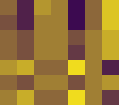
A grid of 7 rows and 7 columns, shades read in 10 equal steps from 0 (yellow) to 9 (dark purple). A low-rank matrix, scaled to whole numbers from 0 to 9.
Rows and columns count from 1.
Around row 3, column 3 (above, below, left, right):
4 4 6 4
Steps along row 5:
down up same down up up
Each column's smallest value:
3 2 3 4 0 4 1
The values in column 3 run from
3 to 5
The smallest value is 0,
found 2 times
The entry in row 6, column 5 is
6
